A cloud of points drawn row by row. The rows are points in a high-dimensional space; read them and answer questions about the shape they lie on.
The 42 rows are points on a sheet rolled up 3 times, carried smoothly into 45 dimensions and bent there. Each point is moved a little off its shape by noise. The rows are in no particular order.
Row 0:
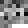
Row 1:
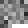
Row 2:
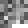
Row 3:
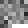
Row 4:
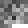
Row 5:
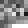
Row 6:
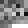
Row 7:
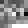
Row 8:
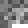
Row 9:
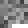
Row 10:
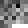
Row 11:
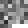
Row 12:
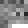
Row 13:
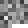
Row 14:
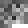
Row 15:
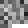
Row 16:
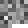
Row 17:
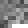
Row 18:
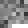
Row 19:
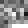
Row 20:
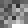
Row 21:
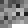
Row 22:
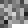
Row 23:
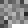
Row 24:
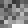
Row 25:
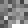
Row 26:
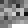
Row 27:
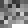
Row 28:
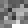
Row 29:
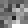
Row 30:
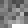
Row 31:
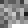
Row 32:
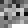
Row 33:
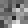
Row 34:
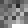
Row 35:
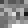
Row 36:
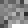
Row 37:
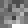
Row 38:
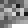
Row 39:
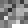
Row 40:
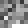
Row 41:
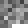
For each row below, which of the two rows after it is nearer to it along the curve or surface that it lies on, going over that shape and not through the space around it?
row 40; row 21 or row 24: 24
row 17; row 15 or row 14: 15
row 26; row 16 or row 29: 16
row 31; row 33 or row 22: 22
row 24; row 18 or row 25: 25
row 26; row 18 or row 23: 23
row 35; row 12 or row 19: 12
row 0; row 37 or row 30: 37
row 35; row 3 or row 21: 3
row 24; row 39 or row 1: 39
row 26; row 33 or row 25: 25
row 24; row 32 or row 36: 32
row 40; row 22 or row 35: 22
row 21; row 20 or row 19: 19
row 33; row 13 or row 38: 13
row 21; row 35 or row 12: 35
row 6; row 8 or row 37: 37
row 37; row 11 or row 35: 35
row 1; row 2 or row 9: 9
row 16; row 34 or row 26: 26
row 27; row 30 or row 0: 0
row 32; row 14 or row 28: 14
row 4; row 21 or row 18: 21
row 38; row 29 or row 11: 11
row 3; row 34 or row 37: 37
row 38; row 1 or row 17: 1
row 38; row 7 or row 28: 7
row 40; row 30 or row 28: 28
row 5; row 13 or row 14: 13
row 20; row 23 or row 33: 33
